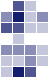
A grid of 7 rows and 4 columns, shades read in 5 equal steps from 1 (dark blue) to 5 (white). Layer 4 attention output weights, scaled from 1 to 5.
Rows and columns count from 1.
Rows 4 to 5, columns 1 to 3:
5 4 5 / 3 3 3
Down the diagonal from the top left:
5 1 4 5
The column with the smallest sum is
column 2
